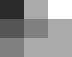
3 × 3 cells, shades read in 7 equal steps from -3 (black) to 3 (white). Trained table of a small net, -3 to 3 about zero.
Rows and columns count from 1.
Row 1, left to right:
-2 1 3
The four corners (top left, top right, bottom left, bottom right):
-2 3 0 1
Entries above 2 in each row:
1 0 0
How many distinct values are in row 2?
3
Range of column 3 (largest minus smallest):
2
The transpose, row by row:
-2 -1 0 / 1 0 1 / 3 1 1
